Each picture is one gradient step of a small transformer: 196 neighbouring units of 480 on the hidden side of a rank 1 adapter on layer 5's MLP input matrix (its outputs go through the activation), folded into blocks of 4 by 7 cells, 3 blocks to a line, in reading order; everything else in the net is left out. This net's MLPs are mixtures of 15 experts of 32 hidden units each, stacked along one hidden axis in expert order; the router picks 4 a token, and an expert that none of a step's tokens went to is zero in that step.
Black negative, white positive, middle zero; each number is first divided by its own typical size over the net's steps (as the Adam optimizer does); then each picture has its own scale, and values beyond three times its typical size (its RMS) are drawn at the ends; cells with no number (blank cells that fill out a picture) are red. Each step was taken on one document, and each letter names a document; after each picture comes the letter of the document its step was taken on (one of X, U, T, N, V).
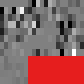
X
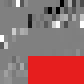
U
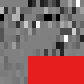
X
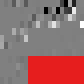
U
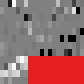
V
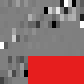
U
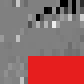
U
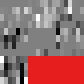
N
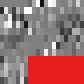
X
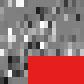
V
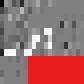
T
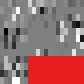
N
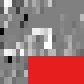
T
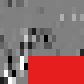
U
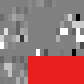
N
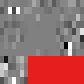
N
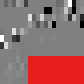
U
